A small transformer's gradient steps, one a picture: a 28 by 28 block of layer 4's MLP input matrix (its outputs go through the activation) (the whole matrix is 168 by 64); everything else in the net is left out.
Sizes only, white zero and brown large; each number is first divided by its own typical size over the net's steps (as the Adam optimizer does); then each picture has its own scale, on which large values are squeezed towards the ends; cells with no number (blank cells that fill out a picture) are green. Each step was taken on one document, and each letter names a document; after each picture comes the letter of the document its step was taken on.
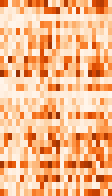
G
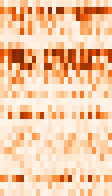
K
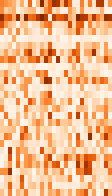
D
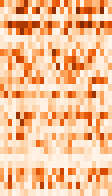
K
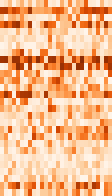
G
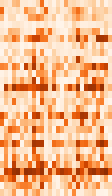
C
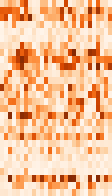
K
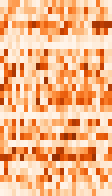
G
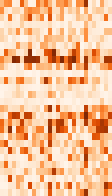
D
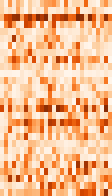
D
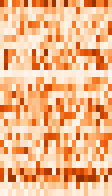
G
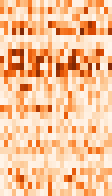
K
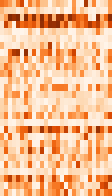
G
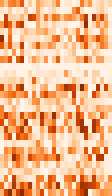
C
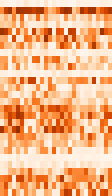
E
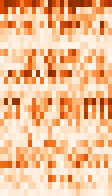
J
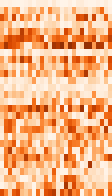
E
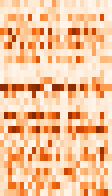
C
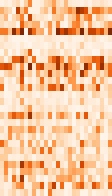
K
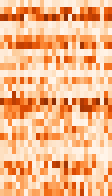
E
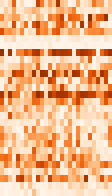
J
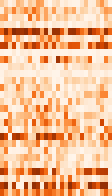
E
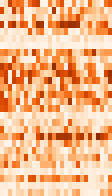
J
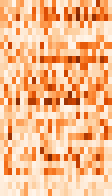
D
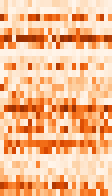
E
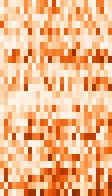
G
